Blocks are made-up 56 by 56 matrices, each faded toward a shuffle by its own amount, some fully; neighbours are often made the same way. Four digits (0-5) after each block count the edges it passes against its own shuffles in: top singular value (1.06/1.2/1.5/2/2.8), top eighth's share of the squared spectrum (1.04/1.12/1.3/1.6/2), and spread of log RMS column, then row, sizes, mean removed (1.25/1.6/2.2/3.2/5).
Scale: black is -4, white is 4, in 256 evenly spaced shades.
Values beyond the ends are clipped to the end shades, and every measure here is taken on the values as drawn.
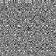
4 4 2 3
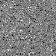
3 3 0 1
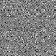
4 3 1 2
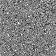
2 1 0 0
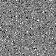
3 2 0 0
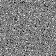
1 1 0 0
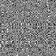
4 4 2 2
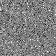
1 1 0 0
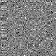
4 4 2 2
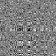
4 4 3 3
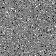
0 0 0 0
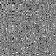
4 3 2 2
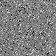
0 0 0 0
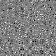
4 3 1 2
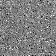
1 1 0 1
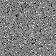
0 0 0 0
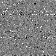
2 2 0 2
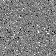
0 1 0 1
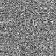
3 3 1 1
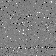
2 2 0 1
